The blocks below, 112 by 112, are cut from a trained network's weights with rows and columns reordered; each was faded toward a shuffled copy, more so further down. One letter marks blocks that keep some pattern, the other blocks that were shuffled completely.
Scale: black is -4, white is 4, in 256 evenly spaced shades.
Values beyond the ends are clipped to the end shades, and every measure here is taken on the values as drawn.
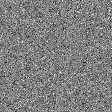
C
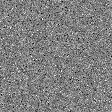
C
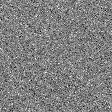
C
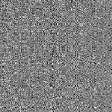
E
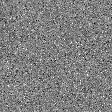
C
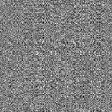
E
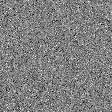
C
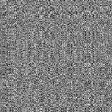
E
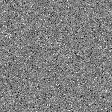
C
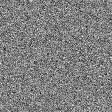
C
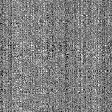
E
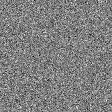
C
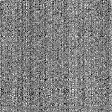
E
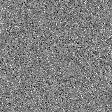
C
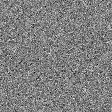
C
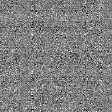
E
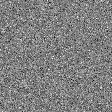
C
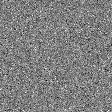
C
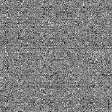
E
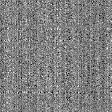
E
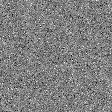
C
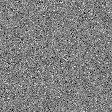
C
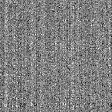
E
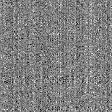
E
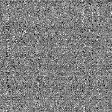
E
